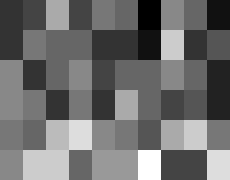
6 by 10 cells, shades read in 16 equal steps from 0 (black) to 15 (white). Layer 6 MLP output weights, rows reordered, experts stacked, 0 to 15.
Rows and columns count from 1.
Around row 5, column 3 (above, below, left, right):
3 12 6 13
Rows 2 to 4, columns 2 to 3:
7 6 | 3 6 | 7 3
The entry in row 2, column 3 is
6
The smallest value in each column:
3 3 3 4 3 3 0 4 3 1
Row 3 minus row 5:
1 -3 -5 -5 -4 -1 1 -2 -6 -5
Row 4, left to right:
8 7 3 7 3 10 6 4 5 2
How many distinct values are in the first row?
8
